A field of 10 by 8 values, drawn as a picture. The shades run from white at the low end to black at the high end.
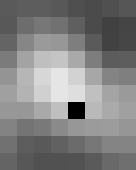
The top right is the calmest part. The centre is the roughest part. There are no regular stripes. A single lone cell is far higher than the cells round it.
